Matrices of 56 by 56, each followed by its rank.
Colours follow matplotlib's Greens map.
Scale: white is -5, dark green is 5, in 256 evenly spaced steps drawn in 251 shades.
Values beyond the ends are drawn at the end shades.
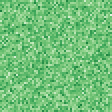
full rank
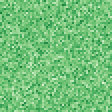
full rank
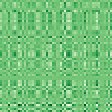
two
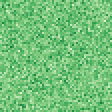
full rank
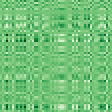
two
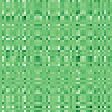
two
